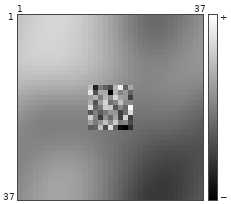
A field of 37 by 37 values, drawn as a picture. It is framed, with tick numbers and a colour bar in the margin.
Ninth with the highest average: top left. Histogram: bell-shaped. Roughest part: centre. Ninth with the lowest average: bottom right. Slope: up to the top left. Odd patch: rougher, in the centre.
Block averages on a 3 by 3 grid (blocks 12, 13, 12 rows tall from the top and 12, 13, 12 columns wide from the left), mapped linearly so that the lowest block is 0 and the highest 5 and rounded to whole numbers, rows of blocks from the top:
532
322
320
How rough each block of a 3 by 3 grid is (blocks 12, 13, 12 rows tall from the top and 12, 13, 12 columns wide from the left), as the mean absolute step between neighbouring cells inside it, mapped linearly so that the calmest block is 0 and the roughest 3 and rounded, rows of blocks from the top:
0 0 0
0 3 0
0 0 0
